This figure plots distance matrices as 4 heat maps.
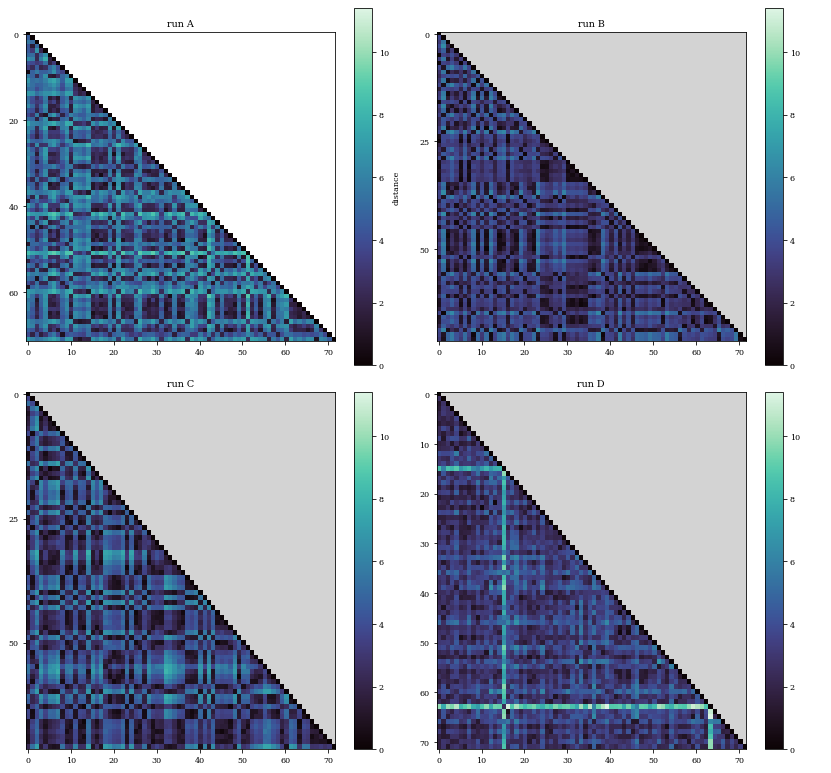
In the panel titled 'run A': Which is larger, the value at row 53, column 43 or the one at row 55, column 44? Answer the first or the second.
the second
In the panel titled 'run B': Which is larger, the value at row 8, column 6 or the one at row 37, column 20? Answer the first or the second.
the first
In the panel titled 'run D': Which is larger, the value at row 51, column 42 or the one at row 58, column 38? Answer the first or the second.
the first
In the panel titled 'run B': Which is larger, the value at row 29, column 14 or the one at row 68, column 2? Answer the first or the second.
the first
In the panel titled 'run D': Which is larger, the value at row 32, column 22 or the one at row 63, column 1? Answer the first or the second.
the second
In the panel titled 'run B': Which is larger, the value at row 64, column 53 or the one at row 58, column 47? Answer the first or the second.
the first
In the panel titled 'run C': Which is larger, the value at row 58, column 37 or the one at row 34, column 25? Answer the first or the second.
the second
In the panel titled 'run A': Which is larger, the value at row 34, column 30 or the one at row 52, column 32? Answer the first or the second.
the first
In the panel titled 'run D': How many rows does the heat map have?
72
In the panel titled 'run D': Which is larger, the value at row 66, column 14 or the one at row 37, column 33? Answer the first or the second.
the first
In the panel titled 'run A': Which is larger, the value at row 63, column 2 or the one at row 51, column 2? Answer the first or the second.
the second
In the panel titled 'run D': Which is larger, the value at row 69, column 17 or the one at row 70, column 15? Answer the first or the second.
the second
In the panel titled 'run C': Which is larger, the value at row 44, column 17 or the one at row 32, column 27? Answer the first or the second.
the second
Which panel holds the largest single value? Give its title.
run D
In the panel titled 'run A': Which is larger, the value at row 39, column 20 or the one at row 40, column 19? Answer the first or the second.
the second
